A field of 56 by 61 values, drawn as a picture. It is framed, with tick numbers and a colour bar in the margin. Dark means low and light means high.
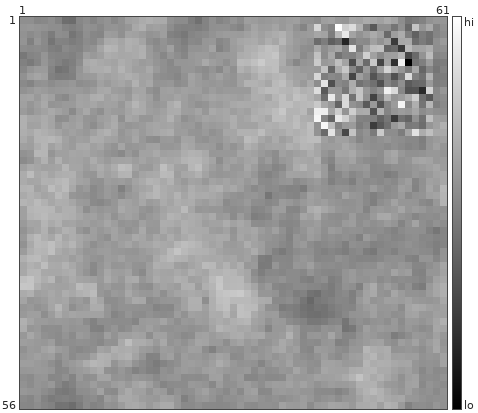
The top right is the roughest part. A few values lie far out on both sides of the bulk. An odd patch, rougher than its surroundings, sits in the top right. Neither half mirrors the other. Overall the values sit about 60% of the way up the scale.
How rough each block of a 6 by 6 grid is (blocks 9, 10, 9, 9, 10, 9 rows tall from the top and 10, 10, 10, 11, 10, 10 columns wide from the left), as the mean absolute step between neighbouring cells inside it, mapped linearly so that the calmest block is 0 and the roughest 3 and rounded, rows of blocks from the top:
0 0 0 0 3 3 | 0 0 0 0 3 2 | 0 0 0 0 0 0 | 0 0 0 0 0 0 | 0 0 0 0 0 0 | 0 0 0 0 0 0
